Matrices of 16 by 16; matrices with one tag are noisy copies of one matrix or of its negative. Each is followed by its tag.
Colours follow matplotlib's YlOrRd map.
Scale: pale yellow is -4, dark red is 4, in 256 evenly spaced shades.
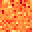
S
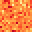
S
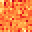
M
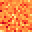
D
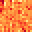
M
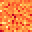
D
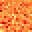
D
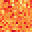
S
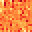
M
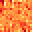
M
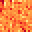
M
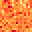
S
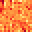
M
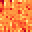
M
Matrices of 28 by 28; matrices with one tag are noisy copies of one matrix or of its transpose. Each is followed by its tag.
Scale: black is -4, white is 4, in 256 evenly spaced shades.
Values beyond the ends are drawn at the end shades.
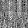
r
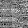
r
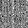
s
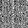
s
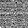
s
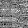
r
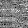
r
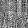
r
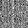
s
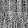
r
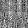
r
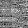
r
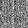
s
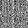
s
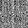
s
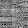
r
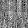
r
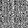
s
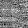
r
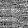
r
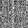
s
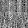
r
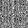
s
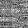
r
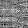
r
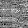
r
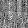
r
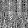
r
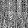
r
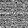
s
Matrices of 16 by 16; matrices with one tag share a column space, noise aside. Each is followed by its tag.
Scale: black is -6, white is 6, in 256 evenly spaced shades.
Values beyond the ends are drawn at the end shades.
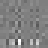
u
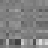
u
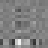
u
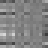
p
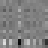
u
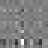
u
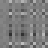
p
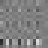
u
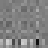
u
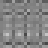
p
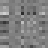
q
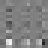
u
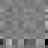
u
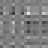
q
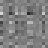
q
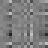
p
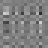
q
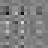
q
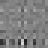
u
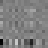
u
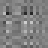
q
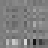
u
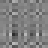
p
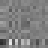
u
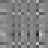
p
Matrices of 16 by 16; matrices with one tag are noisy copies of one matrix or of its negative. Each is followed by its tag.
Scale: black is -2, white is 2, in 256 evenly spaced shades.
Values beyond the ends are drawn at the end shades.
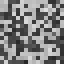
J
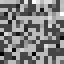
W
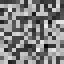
W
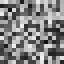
W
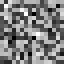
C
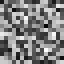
C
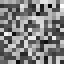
W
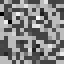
C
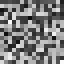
W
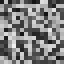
C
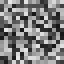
C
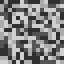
C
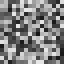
J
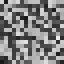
C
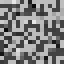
W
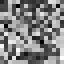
J
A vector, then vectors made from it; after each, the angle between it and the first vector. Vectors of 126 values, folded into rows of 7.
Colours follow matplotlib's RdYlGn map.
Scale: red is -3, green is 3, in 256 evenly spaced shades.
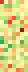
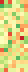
partly aligned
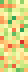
nearly opposite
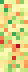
partly opposed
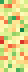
nearly opposite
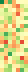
partly opposed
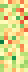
partly aligned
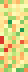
nearly opposite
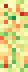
partly opposed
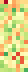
orthogonal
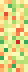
partly aligned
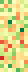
nearly opposite
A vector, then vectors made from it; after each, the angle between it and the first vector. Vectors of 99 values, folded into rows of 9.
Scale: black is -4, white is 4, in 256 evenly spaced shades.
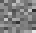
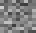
partly opposed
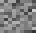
nearly opposite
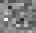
partly aligned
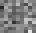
orthogonal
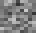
partly opposed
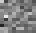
partly opposed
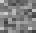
partly opposed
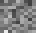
partly aligned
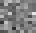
orthogonal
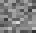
nearly opposite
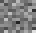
nearly parallel
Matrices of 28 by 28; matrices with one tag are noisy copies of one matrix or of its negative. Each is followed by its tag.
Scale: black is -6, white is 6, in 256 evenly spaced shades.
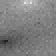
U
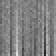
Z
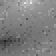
U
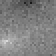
U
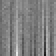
Z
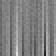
Z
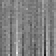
Z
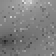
U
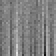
Z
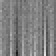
Z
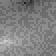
U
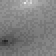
U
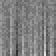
Z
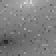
U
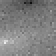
U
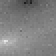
U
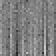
Z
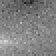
U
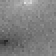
U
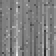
Z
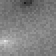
U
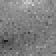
U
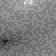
U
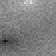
U
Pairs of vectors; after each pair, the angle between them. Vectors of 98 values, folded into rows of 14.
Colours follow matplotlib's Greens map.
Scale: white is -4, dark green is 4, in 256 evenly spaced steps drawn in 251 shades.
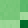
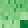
nearly parallel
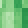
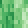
nearly opposite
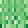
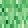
partly aligned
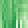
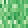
orthogonal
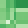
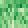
partly aligned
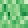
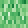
partly opposed
